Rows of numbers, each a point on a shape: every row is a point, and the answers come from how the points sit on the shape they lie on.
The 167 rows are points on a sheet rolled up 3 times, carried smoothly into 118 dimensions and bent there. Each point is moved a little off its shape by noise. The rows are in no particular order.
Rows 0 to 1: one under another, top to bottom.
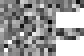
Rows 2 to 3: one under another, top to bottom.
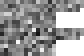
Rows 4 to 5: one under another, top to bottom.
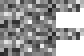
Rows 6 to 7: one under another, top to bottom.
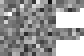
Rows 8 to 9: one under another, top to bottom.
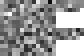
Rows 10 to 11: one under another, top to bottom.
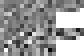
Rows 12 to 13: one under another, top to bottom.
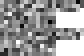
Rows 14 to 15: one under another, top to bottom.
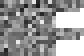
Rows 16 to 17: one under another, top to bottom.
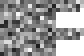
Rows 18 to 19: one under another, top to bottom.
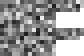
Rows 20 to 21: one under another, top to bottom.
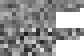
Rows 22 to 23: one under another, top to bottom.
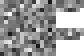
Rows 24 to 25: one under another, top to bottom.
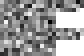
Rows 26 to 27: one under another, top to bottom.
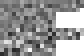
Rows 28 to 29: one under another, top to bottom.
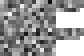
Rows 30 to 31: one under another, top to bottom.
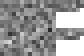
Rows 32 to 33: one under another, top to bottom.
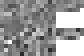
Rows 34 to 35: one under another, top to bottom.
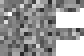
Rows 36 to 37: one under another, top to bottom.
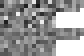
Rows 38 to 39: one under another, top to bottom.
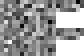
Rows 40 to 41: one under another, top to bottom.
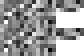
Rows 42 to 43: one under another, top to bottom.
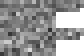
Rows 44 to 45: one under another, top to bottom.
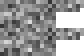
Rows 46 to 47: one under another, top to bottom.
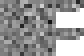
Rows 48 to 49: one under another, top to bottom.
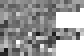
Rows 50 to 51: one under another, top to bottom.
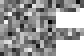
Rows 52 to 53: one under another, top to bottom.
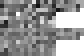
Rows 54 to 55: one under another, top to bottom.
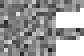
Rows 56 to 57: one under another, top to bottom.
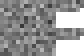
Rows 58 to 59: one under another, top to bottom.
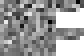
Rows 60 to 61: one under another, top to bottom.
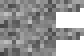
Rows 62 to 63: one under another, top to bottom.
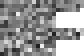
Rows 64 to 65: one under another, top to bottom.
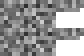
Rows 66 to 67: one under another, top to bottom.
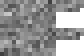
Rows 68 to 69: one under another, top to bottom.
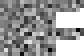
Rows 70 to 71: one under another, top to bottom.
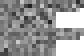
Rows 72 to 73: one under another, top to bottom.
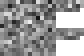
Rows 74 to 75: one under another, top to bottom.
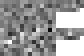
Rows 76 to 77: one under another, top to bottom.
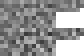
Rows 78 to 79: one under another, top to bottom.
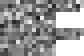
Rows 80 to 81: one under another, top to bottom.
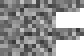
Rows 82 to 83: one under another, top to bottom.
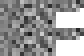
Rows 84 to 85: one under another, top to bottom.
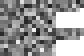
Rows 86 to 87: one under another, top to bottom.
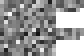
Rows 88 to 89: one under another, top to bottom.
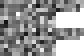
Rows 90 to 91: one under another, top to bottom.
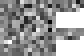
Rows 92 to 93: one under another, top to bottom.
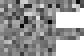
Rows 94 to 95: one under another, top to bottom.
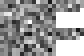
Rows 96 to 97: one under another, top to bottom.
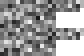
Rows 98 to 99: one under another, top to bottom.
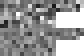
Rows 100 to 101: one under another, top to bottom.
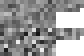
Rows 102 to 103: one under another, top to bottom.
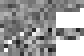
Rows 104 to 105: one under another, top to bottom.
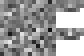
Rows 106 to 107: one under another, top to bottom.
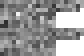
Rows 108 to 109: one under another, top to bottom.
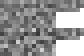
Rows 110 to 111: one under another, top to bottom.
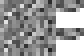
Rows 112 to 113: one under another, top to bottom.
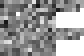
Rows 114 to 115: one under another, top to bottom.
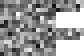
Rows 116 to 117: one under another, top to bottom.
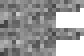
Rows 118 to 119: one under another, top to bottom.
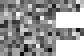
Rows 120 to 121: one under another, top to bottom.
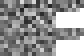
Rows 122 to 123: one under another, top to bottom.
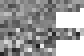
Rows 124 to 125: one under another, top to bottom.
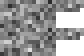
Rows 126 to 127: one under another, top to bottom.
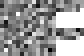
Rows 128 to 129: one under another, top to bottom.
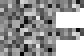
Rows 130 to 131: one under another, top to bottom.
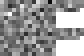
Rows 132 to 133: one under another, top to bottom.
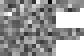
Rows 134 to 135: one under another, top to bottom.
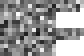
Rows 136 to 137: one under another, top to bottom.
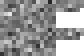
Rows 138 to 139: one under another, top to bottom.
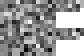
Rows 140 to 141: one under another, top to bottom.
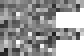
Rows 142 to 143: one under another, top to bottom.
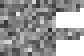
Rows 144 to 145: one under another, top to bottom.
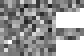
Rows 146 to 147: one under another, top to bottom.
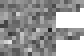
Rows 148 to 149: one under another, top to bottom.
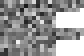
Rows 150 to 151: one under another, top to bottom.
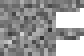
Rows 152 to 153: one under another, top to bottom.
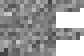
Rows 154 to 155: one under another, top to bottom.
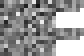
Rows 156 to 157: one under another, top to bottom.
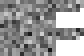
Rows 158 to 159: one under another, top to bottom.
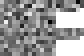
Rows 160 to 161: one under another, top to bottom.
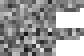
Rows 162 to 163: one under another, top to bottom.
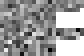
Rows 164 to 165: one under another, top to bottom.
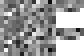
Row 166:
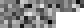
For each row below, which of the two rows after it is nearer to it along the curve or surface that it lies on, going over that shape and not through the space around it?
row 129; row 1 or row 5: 1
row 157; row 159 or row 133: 133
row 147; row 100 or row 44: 44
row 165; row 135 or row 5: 135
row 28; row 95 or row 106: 106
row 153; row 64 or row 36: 64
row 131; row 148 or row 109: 109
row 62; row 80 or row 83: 80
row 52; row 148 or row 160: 148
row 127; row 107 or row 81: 81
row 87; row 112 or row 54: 112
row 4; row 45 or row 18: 18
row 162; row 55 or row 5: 55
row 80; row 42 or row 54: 54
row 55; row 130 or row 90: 130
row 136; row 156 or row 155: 156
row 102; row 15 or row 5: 15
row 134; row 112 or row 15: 112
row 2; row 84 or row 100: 100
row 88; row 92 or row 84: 84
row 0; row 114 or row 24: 24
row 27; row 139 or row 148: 148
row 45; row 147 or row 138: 147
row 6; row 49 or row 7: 7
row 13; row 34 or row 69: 34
